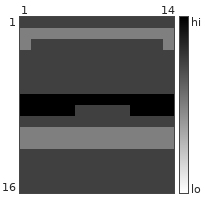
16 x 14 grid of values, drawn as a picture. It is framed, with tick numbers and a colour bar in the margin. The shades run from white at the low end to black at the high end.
Grain: streaks across. Average level on the scale: 70%. Slope: none.
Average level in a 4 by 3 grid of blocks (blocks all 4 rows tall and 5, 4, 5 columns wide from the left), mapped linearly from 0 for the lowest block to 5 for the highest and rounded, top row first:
1 2 1 / 5 5 5 / 2 0 1 / 3 3 3
